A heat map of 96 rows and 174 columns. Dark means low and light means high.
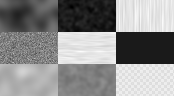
It is made of 3 by 3 panels. Panel 1,1: low, smooth. Panel 1,2: very low, blotchy, faint in contrast. Panel 1,3: very high, streaked downward, faint in contrast. Panel 2,1: middling, fine-grained. Panel 2,2: very high, streaked across, faint in contrast. Panel 2,3: very low, flat. Panel 3,1: high, smooth, faint in contrast. Panel 3,2: middling, blotchy, faint in contrast. Panel 3,3: very high, checkered, faint in contrast.
